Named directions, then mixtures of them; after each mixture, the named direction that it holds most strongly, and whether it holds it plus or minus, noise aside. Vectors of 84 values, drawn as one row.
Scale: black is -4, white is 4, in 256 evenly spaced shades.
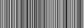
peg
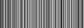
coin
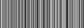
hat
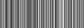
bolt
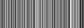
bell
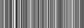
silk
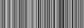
bolt, minus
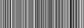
bell, minus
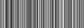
bolt, plus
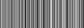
hat, plus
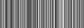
bolt, plus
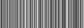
hat, minus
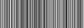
peg, plus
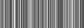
silk, plus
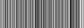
bell, minus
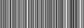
peg, minus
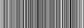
coin, minus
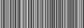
peg, minus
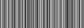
hat, plus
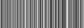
hat, minus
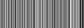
bell, plus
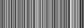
bell, plus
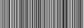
peg, plus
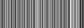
bell, plus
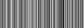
bolt, minus
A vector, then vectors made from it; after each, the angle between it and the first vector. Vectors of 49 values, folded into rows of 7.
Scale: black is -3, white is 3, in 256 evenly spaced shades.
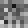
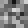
orthogonal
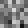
orthogonal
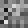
nearly opposite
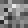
nearly opposite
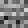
partly opposed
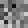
nearly parallel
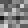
orthogonal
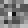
partly aligned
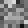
orthogonal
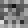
nearly parallel
